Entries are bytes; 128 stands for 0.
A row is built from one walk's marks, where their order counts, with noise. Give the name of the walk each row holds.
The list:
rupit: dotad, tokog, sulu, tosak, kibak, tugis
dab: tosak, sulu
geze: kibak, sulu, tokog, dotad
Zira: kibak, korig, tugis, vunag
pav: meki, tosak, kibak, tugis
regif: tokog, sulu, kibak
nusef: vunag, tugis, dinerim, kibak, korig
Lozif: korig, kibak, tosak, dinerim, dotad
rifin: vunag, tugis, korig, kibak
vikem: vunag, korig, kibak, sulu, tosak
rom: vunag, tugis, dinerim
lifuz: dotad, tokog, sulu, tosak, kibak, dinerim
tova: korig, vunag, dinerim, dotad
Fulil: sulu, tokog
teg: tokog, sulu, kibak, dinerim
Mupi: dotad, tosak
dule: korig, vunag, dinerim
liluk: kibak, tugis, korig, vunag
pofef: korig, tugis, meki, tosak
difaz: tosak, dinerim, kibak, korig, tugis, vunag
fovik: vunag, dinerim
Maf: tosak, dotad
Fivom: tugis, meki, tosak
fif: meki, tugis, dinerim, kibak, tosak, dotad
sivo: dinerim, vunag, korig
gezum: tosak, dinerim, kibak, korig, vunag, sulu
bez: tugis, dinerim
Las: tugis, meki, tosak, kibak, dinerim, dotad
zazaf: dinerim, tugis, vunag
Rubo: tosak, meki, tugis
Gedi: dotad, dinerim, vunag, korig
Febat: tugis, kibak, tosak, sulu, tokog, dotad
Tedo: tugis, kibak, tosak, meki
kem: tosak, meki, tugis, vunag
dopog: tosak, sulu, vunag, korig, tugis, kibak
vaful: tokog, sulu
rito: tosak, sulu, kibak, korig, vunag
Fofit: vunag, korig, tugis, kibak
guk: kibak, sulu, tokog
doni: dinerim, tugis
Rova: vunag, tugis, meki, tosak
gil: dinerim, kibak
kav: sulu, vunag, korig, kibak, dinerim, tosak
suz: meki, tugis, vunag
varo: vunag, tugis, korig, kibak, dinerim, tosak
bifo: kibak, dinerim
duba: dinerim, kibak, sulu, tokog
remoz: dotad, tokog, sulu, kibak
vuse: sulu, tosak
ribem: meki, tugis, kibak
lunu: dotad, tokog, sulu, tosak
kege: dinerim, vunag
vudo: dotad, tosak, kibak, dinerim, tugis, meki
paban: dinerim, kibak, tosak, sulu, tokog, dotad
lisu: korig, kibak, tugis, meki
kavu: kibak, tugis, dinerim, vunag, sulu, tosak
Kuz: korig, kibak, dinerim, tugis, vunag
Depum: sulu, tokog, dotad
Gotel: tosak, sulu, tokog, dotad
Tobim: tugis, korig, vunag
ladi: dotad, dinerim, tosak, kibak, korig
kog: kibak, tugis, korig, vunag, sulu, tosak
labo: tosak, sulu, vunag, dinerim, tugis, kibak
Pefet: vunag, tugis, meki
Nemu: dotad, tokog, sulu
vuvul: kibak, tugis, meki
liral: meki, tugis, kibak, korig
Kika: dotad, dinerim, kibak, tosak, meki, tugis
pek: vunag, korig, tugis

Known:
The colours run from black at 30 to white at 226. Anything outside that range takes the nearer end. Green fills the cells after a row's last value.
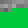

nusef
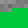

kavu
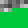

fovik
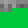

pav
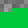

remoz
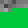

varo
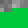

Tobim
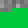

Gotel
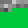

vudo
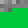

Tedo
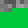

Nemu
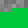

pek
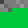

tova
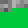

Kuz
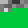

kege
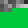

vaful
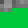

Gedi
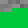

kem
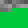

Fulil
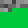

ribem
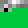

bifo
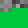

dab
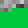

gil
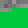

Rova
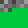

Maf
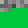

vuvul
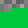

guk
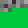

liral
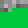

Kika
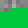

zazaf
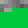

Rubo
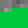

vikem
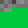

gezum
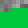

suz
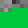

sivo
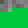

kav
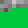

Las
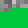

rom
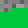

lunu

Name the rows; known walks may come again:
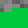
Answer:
rito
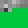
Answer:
lifuz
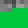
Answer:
Nemu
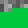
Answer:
regif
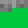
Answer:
pav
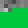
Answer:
rifin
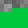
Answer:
remoz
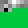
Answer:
bifo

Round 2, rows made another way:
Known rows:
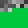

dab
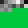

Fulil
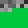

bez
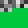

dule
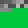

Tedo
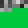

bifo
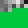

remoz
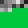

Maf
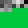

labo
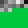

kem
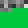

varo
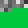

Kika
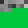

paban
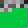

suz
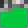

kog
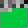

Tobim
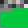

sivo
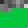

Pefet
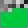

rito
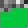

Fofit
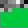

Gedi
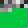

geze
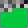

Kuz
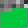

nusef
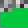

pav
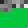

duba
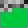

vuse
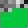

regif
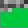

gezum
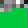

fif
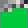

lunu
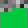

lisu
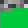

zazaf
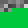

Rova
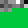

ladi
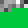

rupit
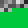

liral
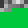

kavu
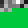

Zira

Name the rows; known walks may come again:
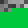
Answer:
gil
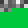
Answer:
pek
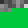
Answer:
Pefet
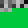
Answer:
Tobim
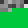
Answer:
kege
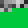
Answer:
dopog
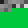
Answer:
duba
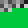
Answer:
Kuz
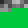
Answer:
vuvul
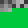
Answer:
Febat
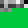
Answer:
kav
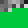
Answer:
Nemu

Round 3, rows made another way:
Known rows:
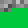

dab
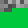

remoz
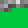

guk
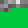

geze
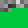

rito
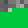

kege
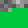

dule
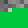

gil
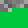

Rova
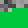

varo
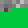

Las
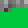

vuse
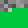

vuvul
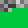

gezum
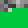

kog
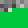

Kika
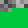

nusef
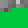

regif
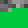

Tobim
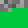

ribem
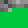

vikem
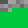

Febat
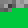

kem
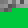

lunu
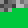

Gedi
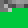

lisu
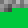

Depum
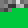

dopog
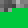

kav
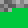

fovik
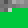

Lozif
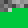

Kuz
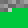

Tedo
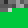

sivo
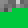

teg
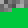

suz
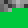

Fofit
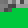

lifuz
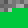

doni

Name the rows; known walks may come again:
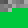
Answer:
paban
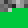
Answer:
liluk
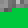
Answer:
vaful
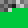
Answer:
difaz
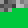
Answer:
Gedi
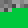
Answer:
bez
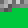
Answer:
Gotel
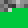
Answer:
kog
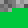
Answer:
rom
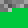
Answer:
Rova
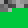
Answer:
rifin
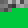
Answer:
rupit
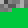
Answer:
liral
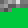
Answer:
geze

